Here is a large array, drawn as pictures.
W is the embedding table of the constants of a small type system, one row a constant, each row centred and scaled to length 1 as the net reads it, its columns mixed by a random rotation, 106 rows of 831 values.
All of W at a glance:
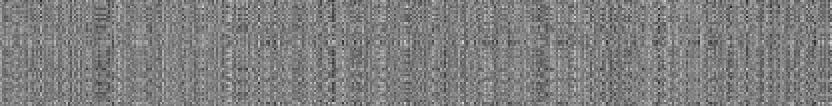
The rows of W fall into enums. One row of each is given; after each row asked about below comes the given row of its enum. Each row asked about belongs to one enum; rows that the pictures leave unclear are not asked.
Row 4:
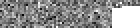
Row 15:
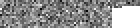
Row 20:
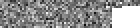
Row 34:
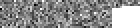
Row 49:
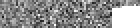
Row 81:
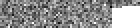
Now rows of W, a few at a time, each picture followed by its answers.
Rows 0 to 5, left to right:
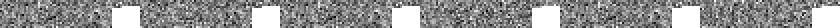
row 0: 4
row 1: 20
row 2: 4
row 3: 49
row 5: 34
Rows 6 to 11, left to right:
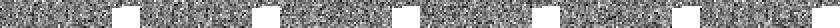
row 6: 34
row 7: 34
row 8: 15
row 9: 81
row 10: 4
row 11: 34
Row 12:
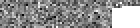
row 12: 4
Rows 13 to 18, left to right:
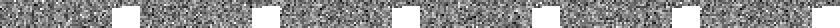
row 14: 81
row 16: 4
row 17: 20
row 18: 15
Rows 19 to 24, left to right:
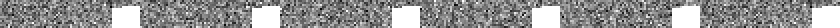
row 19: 81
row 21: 15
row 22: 34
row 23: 49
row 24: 81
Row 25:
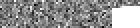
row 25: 34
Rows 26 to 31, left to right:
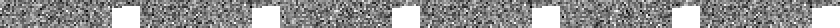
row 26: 15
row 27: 81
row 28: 49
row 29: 81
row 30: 49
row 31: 81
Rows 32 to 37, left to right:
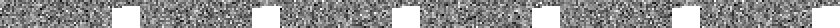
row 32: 15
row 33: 49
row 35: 4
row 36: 49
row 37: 34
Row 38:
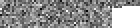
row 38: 15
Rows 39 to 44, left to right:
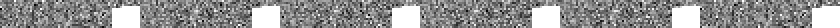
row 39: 34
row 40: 49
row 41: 49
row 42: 49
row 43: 49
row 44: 34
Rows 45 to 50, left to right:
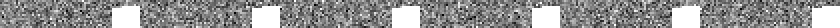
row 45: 49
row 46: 20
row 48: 4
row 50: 15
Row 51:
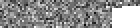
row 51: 20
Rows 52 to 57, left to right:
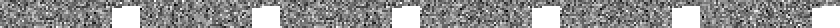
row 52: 20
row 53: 34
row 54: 20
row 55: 15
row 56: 15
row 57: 49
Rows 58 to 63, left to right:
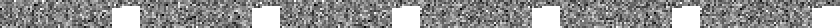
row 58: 34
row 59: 4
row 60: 34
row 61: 15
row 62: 20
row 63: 15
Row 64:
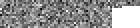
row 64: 15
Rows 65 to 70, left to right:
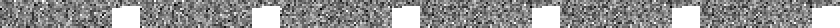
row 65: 34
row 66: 34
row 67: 15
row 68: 81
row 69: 81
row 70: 81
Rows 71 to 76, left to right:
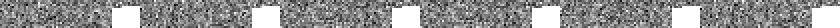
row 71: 4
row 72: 34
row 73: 20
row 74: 20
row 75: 15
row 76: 34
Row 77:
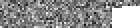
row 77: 20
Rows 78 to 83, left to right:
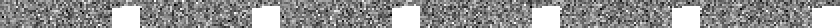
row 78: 49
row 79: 34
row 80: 49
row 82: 15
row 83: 15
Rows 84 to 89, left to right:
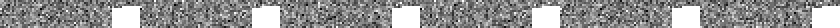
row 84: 15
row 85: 34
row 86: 4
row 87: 34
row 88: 15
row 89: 20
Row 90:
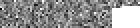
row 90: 34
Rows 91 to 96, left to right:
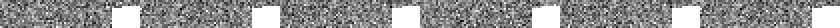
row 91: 20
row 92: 15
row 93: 81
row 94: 49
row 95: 81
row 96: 15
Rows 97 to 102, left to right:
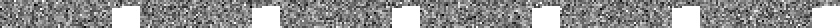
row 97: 34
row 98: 81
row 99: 20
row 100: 4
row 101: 15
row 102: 49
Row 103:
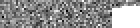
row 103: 49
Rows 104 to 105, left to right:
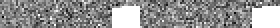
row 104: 49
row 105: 20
